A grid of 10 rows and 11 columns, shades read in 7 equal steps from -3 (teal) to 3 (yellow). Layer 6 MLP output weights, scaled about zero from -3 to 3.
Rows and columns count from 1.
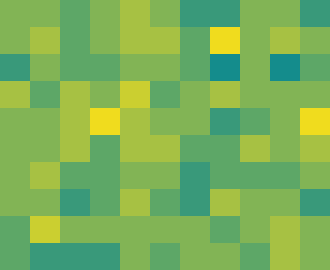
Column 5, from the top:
1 1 0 2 1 1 0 1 0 0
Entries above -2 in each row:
8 11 8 11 10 11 10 8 11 8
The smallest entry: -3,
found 2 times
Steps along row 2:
up down up up same down up down up down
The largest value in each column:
1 2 1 3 2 1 0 3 1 1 3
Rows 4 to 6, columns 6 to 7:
-1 0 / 0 0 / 1 -1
